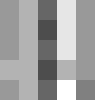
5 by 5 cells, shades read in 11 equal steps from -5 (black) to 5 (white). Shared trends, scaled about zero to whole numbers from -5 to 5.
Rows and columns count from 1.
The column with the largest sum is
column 4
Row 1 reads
1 2 -1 4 1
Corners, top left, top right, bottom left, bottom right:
1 1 1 0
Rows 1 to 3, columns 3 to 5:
-1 4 1 / -2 4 1 / -1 4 1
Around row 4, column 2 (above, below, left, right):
2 2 2 -2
